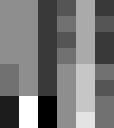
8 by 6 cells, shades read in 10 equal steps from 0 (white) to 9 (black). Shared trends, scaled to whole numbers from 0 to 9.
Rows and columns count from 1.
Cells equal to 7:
9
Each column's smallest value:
4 0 7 4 1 5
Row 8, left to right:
8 0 9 4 1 5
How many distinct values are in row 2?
5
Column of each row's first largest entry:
3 3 3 3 3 3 3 3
